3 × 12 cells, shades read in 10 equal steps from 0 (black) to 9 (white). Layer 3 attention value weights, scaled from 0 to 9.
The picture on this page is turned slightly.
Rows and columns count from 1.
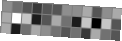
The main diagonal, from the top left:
5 9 4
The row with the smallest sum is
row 3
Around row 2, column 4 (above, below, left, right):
2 6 7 3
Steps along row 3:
down up up down down down up down up down down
